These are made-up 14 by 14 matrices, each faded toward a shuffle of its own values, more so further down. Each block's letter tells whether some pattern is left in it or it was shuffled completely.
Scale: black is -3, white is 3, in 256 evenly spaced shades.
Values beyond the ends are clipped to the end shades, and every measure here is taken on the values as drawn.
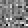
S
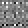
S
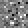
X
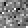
X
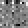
S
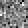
X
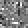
X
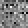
S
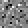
X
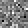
X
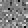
X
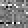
S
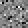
X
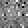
S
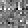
S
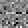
S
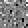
X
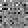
S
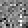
S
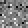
X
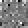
S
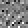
S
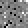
X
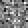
X
